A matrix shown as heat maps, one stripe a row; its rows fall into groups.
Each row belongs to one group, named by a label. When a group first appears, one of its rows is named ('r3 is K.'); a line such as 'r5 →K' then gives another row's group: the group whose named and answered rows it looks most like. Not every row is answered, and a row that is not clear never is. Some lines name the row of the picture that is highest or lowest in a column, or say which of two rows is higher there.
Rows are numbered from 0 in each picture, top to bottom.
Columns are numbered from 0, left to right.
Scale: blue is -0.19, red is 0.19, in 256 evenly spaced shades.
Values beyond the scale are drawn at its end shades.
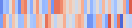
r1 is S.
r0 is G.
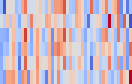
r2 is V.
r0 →V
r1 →S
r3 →G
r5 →G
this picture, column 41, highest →1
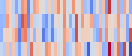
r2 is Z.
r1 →Z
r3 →S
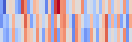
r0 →G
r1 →V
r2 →V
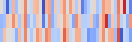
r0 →V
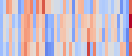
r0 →S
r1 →Z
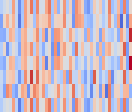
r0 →S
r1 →S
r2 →G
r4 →G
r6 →G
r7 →S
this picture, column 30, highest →3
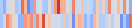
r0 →G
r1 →S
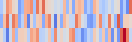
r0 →S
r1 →S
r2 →G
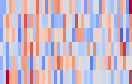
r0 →G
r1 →Z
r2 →S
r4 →G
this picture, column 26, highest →2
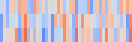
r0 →G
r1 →Z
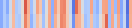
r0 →V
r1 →V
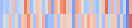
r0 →V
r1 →Z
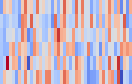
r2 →G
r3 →G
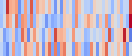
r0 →S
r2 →G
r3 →V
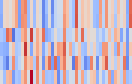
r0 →Z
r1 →Z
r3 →V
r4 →V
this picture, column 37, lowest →5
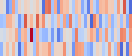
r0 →V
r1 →S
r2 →Z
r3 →S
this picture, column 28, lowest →1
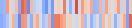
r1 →G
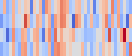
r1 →V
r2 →G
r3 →G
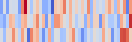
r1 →G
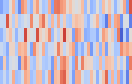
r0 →G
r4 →Z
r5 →V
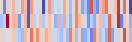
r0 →V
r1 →S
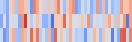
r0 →G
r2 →G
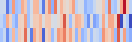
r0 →G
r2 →V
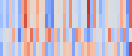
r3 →Z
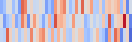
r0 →Z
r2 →S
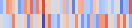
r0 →S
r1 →V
